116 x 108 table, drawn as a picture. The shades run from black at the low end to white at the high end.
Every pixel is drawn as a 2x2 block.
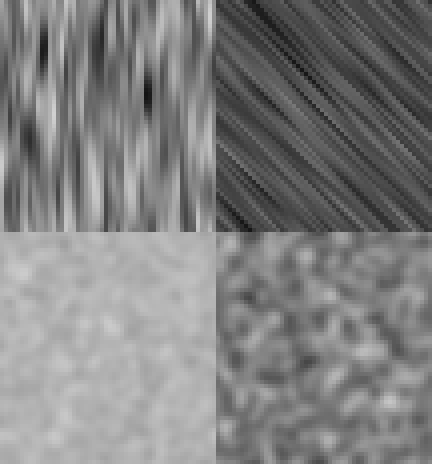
The table splits into 2 rows of 2 panels. Panel 1,1: middling, streaked downward, strong in contrast. Panel 1,2: low, slanting down to the right. Panel 2,1: high, blotchy, faint in contrast. Panel 2,2: middling, blotchy.
